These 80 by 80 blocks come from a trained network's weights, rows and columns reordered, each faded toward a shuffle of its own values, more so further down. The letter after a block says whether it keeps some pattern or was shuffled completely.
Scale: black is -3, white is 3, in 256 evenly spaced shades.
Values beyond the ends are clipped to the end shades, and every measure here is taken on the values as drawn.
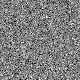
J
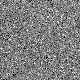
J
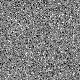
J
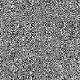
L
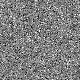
J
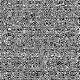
L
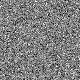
J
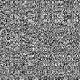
L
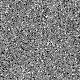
J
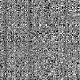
L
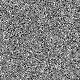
J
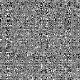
L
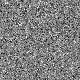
J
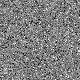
J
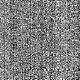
L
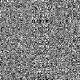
L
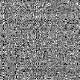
L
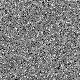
J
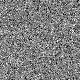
J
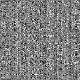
L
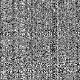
L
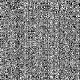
L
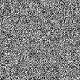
L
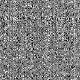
L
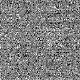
L
